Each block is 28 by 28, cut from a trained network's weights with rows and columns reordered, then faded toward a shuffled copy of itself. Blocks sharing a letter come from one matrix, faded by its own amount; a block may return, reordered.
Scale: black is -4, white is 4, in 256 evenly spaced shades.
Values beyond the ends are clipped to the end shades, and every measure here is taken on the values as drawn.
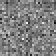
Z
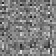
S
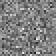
Z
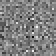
Z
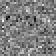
Z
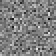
Z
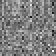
S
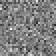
Z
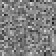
S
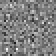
S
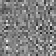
S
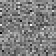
Z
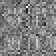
S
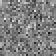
Z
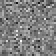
Z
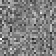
S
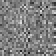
S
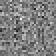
S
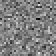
Z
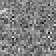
Z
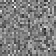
S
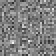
S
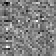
Z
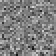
Z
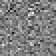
Z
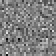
Z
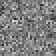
Z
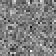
Z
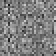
S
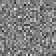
S
